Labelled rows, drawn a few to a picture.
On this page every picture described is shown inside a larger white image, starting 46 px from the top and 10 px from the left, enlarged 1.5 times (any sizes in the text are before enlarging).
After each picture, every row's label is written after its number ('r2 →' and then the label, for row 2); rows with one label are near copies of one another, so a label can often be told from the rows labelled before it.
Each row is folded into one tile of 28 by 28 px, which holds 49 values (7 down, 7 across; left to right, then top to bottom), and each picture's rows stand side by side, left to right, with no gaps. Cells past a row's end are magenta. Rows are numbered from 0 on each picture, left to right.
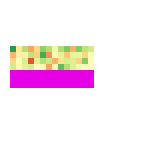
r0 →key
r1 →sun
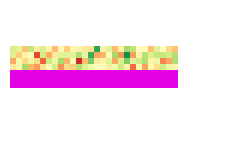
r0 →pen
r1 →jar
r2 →key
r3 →jar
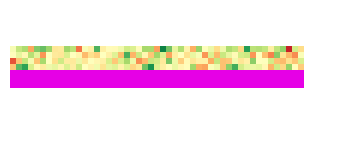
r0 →sun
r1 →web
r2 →key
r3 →sun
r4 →pen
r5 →sun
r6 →web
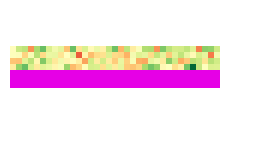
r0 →sun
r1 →pen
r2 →web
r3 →sun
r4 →sun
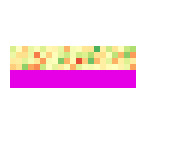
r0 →pen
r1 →jar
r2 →key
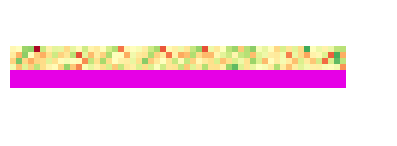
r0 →web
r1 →pen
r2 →web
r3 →web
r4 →web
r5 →sun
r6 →pen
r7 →key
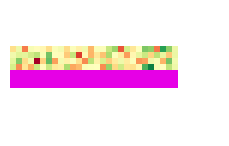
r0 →jar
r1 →pen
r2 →web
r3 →sun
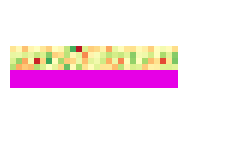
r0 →jar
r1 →web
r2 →jar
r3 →jar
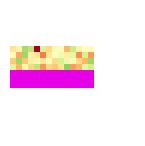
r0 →web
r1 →pen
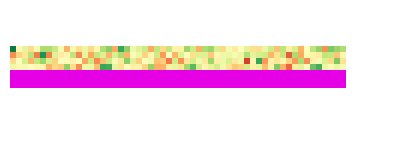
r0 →key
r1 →pen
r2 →sun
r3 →pen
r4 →sun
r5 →jar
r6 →pen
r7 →sun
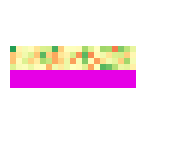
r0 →key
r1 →key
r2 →sun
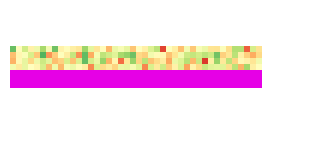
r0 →key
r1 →key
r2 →jar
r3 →web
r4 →jar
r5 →web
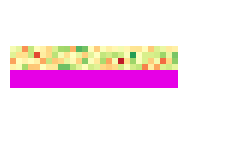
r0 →pen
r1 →sun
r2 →jar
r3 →jar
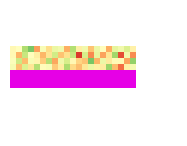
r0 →web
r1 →pen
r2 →pen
